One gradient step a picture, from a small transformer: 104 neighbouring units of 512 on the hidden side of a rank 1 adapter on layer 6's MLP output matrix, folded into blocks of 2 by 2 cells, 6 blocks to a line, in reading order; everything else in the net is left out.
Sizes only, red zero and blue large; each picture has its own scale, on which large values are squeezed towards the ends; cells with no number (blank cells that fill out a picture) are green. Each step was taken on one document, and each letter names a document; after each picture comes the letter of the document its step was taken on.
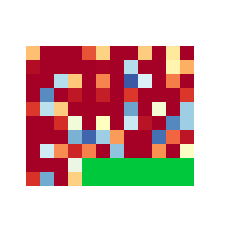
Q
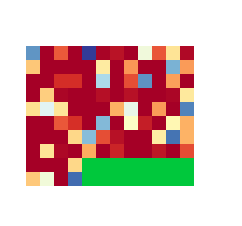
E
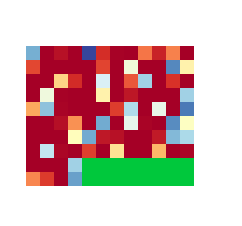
E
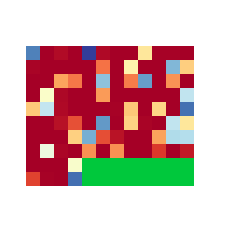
E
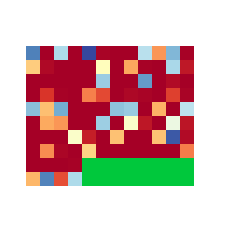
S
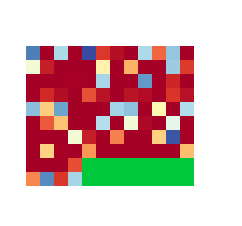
S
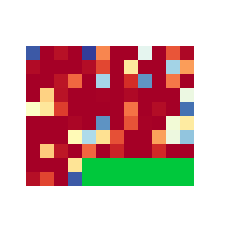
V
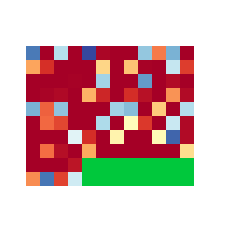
S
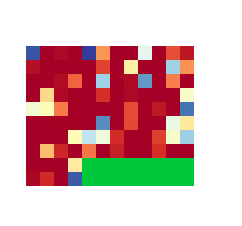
V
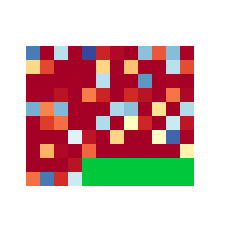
S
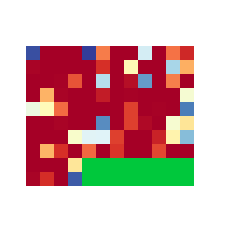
V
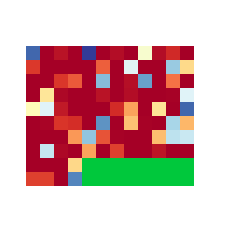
E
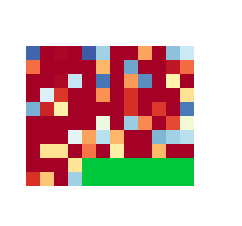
V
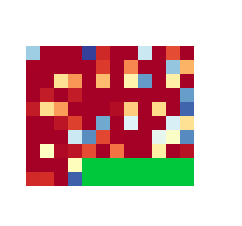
Q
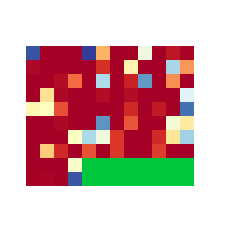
V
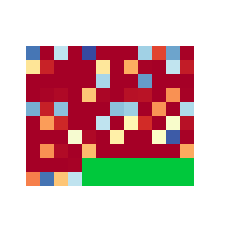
S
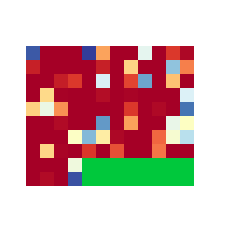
V
